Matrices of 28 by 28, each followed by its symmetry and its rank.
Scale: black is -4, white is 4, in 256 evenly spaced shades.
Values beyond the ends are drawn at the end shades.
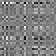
neither, rank two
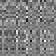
neither, rank three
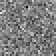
neither, full rank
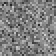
neither, full rank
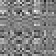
neither, rank three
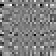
neither, rank three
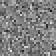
antisymmetric, full rank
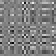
neither, rank two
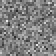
neither, full rank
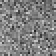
antisymmetric, full rank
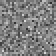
antisymmetric, full rank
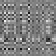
neither, rank two
